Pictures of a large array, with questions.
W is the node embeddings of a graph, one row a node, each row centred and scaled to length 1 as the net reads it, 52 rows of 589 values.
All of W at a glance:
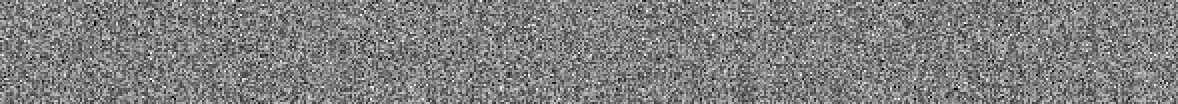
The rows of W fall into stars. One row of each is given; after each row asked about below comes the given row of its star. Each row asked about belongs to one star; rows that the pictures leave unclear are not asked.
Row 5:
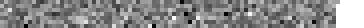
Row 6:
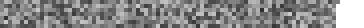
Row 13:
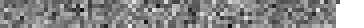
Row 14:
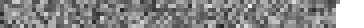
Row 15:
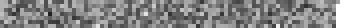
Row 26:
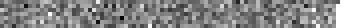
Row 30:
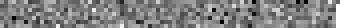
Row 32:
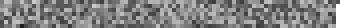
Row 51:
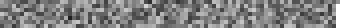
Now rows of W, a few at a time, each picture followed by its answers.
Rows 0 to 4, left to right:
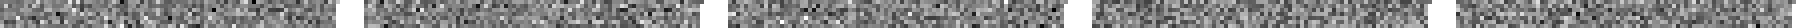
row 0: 30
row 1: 32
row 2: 6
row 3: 13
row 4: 14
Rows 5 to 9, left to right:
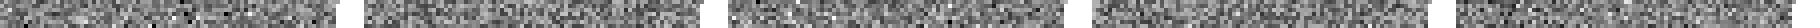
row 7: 30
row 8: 15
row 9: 13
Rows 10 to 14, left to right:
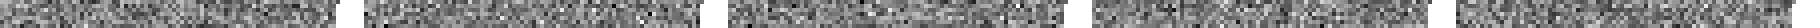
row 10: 32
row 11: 32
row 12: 32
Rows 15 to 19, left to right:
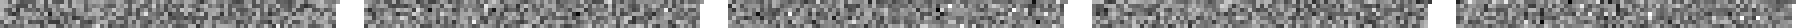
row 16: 26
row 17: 30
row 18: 26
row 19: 14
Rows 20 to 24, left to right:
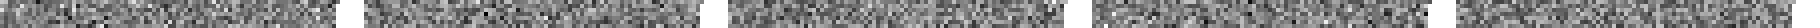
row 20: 13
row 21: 5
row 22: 5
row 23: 26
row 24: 5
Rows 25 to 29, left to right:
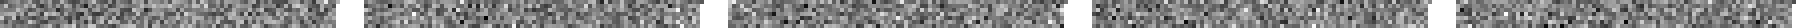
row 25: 14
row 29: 26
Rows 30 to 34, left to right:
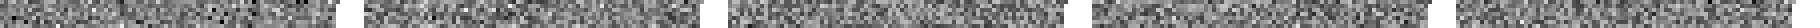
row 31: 51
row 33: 6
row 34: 30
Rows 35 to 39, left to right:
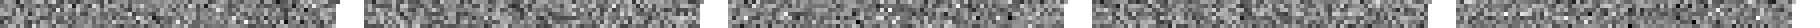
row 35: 32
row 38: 5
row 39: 14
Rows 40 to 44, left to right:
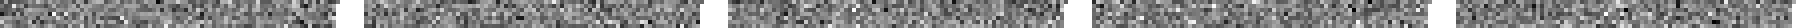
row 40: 26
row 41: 32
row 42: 13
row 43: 6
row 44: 14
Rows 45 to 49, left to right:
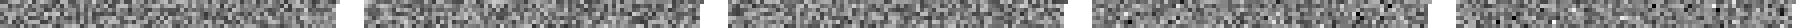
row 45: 14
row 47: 26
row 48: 5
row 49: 6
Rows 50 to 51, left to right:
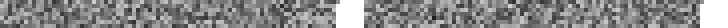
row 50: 15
